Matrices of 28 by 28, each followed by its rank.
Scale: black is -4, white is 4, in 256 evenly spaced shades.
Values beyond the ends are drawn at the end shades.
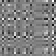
two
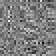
five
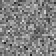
full rank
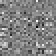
five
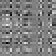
two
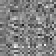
five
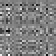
three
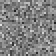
full rank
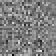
five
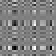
one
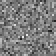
full rank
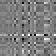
two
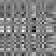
two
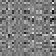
three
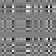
one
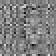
three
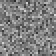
full rank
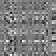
three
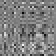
three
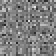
five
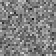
full rank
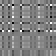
one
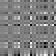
one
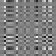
one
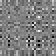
three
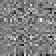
five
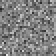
full rank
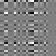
one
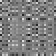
two
